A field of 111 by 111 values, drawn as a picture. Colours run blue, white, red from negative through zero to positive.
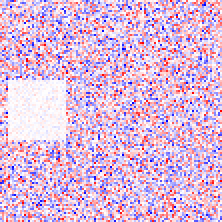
There is no overall slope. In the middle left lies a patch that is calmer than the rest. There are no regular stripes. The middle left is the calmest part. The grain is fine, like static.
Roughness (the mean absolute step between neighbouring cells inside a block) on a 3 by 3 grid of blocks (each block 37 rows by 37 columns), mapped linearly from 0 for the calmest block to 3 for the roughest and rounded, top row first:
333 | 033 | 333
